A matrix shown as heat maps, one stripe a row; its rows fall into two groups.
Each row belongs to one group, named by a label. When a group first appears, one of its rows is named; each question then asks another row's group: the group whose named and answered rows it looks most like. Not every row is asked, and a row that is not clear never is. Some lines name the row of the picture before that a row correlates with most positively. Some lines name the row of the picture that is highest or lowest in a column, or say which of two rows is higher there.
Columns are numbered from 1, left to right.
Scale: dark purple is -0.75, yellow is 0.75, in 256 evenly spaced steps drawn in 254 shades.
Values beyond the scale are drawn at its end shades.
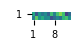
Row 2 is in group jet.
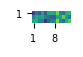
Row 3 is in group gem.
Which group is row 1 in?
gem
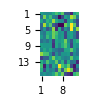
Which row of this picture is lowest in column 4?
14
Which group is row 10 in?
jet
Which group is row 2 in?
jet
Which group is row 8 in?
gem
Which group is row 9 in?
gem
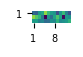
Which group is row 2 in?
gem
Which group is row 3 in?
gem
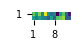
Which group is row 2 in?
jet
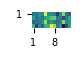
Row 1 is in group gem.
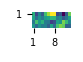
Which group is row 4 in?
jet
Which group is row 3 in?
jet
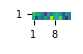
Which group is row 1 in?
gem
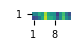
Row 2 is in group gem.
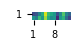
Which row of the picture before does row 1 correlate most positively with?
2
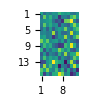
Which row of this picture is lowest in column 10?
14
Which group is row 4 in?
jet
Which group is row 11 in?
gem
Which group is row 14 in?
jet
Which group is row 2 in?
jet
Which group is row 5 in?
gem
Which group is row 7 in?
gem
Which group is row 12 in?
jet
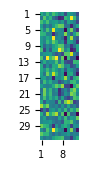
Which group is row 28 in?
jet
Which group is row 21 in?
jet
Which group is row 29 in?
gem
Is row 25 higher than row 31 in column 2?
No
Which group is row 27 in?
gem
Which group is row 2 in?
jet
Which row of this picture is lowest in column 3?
25
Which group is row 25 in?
gem
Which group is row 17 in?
gem
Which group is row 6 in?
gem
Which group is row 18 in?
jet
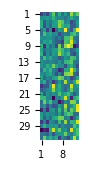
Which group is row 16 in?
jet
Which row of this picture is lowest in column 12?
9
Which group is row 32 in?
jet
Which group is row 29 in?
jet
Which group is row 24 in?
gem
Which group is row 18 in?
gem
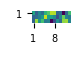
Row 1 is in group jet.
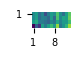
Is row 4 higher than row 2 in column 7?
Yes
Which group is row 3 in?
gem
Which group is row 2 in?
gem
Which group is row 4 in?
gem
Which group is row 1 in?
gem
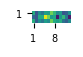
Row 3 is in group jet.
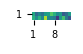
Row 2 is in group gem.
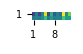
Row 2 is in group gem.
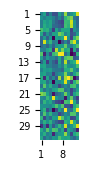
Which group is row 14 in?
gem
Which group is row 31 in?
gem
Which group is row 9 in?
gem
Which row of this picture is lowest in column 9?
22
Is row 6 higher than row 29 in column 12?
No
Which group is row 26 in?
jet
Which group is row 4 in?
jet
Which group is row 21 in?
gem
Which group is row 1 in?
gem
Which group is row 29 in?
gem
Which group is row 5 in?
gem
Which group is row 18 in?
gem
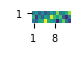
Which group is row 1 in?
gem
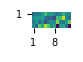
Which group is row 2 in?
jet
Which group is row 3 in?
gem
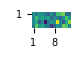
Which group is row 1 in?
jet
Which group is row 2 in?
jet
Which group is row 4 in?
jet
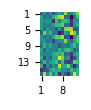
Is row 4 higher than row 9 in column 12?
No
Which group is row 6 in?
jet
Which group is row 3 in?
gem
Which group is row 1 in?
gem
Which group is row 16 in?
jet
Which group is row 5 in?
jet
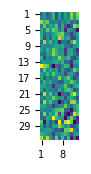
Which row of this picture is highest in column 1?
14
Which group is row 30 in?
jet
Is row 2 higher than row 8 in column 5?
Yes
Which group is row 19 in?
gem
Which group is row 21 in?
jet
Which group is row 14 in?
gem
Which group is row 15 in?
jet
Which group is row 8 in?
jet
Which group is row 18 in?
jet
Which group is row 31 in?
gem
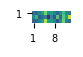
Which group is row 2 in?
gem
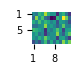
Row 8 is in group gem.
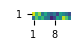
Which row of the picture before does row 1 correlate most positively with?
3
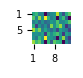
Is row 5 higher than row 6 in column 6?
No
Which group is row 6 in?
gem
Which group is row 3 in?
gem
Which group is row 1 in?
gem
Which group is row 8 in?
gem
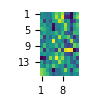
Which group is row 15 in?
gem
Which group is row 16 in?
gem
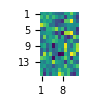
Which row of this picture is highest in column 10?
6
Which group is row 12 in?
gem
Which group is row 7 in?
jet
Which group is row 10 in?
gem
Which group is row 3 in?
jet
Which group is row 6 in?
jet
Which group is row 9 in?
gem
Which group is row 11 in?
jet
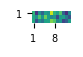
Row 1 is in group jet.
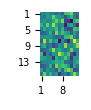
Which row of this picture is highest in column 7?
11
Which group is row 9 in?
gem
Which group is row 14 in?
gem
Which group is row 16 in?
jet
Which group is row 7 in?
jet
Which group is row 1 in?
jet
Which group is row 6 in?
gem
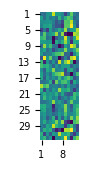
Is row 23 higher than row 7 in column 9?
No
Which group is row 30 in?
jet
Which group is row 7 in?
gem
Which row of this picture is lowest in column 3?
5
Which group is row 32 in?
gem
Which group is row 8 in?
gem
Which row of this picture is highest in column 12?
12
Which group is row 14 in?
gem
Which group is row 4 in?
jet
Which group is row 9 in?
jet
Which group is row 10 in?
gem
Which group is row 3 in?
jet
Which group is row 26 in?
gem
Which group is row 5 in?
gem
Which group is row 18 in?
gem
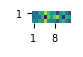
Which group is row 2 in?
gem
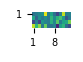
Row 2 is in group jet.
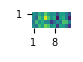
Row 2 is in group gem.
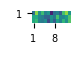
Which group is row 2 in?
gem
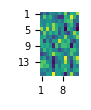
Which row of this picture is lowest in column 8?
2
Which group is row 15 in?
gem
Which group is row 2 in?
jet
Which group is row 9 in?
gem
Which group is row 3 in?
jet
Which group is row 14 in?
gem
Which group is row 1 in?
gem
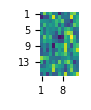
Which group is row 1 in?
jet
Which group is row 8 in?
jet
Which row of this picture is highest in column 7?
13
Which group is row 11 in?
gem
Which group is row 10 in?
gem
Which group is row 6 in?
jet
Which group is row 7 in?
jet
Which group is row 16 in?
gem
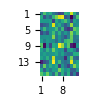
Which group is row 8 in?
jet
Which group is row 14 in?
jet
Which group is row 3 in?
gem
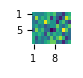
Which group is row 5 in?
jet
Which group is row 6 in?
gem
